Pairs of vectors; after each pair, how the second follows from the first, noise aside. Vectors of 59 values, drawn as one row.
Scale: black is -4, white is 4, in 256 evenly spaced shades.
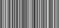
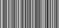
wrapped around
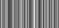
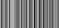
sign-scrambled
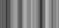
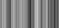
wrapped around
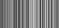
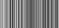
wrapped around
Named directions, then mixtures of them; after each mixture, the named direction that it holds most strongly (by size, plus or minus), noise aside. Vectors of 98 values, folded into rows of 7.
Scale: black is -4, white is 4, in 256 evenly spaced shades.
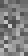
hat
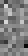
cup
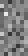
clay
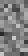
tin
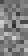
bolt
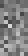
hat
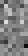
cup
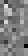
cup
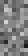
cup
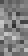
bolt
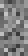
clay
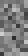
tin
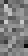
cup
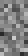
tin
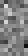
cup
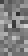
bolt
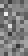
clay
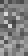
hat
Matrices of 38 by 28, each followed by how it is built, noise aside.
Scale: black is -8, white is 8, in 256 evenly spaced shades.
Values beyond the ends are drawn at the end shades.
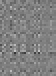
low rank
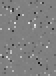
sparse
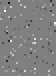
sparse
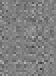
low rank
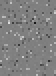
sparse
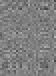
low rank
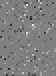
sparse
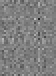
low rank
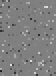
sparse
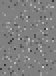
sparse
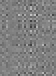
low rank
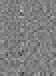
low rank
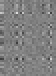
low rank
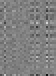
low rank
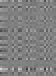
low rank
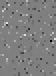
sparse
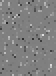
sparse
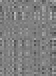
low rank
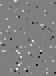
sparse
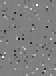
sparse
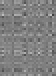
low rank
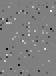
sparse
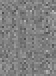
low rank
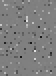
sparse
